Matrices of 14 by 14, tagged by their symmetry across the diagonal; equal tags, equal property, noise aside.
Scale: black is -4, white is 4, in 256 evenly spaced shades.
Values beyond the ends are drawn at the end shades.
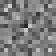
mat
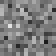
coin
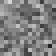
coin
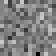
coin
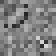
mat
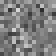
coin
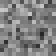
coin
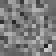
mat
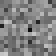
coin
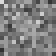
mat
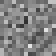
mat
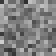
coin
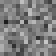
coin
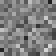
mat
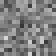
coin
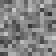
coin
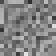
mat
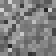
mat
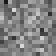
coin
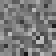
mat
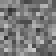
coin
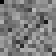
mat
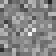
mat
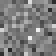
mat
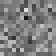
coin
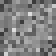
mat
